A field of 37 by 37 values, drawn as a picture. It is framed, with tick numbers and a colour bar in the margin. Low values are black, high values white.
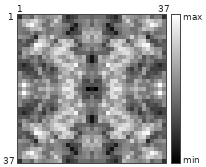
Seam: none. Slope: none. Mirror symmetry: left to right and top to bottom. Grain: blotchy. Odd rows or columns: none.
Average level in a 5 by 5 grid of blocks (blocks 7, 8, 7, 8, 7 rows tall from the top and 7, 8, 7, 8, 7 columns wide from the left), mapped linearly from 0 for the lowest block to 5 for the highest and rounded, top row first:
31313 | 15251 | 35053 | 15251 | 31313
